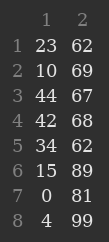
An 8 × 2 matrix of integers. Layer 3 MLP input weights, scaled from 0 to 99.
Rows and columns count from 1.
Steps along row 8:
up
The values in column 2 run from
62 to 99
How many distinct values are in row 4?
2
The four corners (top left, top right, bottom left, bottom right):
23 62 4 99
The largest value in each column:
44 99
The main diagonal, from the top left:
23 69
